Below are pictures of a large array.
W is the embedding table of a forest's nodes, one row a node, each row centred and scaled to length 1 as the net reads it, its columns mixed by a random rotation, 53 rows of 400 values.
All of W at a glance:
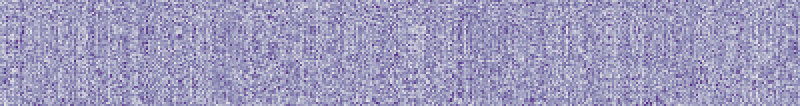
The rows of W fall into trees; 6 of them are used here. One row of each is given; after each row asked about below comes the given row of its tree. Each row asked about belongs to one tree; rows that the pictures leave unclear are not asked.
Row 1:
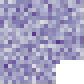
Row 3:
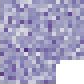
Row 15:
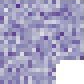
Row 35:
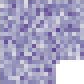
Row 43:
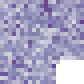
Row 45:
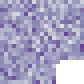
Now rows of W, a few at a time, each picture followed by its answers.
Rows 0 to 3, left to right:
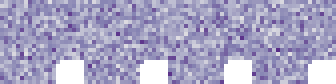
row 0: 35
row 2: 43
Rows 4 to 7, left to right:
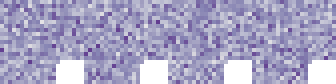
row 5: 45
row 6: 35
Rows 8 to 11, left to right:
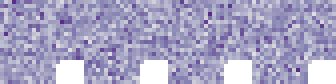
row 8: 15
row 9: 1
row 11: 35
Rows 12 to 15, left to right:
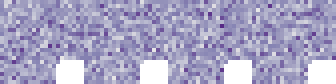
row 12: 43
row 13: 15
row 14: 15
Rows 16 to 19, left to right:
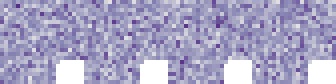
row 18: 43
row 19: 35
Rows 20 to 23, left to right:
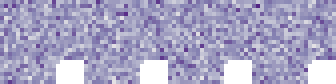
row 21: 15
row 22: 1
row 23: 15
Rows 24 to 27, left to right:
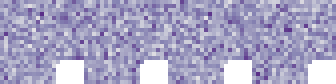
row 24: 15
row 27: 45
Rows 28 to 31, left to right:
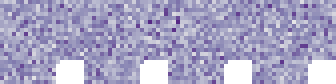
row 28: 1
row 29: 45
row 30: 3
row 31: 15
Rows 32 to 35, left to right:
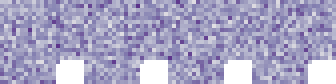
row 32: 43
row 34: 35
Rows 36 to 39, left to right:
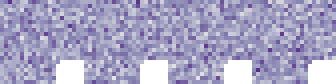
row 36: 35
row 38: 15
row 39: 3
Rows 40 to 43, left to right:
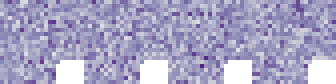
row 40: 35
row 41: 35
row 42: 15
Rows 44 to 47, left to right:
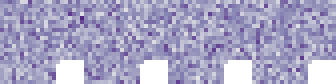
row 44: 35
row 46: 15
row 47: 35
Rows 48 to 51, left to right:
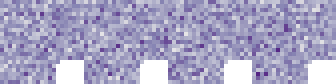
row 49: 1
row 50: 1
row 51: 45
